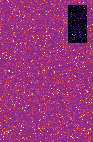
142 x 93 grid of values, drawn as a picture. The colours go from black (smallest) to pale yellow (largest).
Ninth with the lowest average: top right. Mirror symmetry: none. Odd patch: lower, in the top right.
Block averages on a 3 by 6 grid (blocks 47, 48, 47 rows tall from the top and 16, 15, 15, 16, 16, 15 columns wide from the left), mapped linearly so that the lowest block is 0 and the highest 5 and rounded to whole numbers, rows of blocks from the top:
555500 / 555555 / 555555
